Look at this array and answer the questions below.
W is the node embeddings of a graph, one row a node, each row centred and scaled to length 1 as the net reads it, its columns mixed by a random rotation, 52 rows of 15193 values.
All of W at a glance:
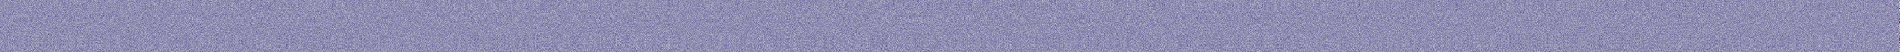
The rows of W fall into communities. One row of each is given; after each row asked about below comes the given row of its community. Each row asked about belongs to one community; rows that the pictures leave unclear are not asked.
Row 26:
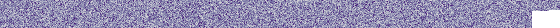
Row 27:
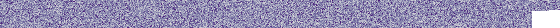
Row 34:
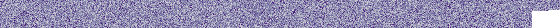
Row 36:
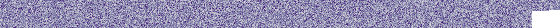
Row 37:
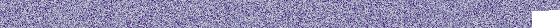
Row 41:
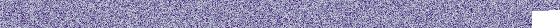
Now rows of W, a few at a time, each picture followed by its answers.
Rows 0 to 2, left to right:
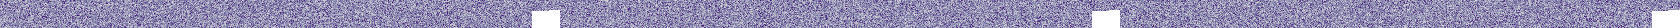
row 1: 36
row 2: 34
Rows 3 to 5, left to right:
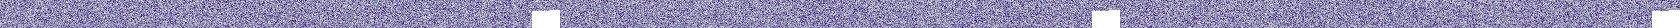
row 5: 26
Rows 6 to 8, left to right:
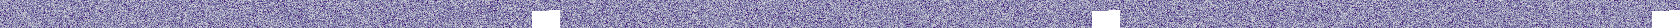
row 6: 37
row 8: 37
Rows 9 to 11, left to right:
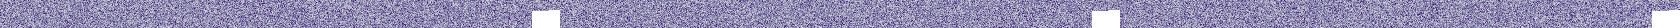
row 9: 26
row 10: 34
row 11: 27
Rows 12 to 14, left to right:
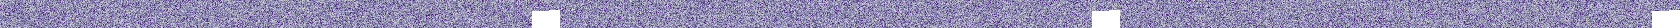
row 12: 41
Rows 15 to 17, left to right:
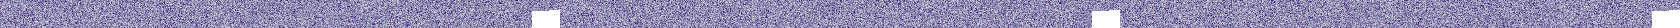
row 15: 34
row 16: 34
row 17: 37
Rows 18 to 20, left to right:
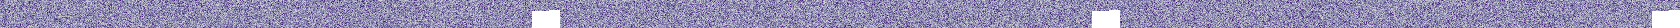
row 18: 37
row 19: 27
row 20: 26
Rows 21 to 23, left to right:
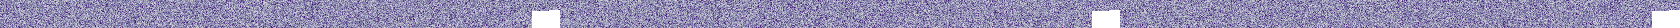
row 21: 27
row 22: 36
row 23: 37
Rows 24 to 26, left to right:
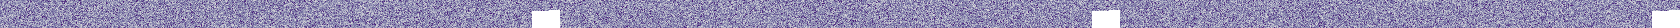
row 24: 34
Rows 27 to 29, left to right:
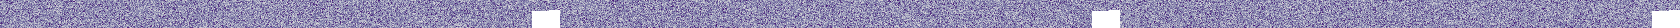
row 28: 34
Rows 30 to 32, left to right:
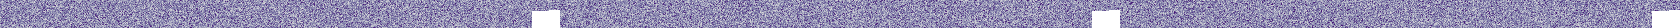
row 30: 27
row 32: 27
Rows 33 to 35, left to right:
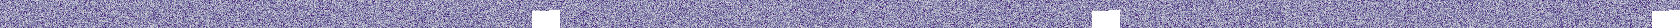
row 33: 26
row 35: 36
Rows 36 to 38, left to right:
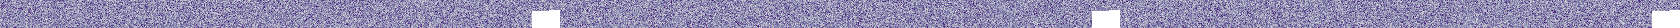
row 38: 36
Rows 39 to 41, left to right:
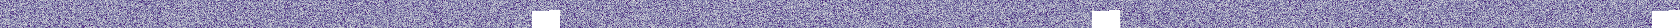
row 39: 36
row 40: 27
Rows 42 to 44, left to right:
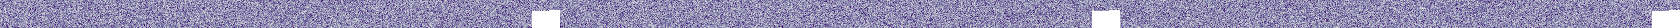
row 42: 36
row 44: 41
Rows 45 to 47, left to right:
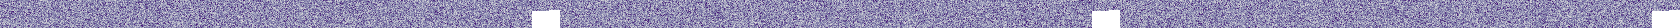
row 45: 36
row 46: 36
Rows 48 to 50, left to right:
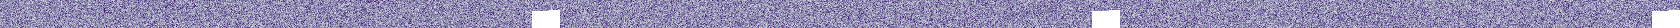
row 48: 41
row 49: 37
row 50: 26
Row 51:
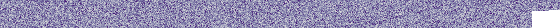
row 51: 34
